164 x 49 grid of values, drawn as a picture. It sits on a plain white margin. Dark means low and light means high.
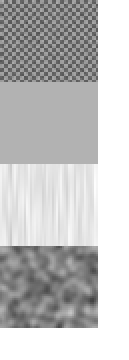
The table splits into 4 rows of 1 panel. Panel 1,1: middling, checkered, strong in contrast. Panel 2,1: high, flat. Panel 3,1: very high, streaked downward, faint in contrast. Panel 4,1: middling, blotchy.
